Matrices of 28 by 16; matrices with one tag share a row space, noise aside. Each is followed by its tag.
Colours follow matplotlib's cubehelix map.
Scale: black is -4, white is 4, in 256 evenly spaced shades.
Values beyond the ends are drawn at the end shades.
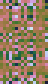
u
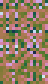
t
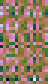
t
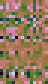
t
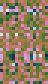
t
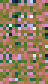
u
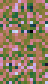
u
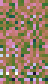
t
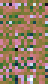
u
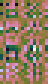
t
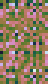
t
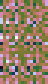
t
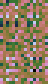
t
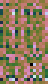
t
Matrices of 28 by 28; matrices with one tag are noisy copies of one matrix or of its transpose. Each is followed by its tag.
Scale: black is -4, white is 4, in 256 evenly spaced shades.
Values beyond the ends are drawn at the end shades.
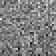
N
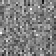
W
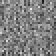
W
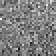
N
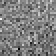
N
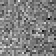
N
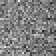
N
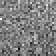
N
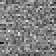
W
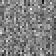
W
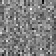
W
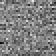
W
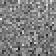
N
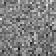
N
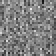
W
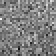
N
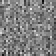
W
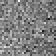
N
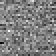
W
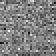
W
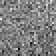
N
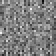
W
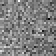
N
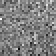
N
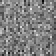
W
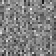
W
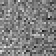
N
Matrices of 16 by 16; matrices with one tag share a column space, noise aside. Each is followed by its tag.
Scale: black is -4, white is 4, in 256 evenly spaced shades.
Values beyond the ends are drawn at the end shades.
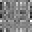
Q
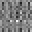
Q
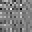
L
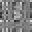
Q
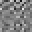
L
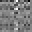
L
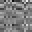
L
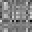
Q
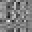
Q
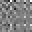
L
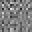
L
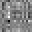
Q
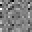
L
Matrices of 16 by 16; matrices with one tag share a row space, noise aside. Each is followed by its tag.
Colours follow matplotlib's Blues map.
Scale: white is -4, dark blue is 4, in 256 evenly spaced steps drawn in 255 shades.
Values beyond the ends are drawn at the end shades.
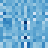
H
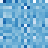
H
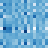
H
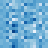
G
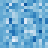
G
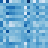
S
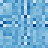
H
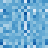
H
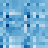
S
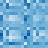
S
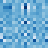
H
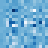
G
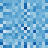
H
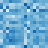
S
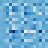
G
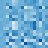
G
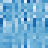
H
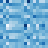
S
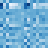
S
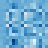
G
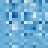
G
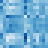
S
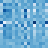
H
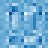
G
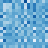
H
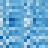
S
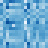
S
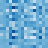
G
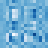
G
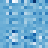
G
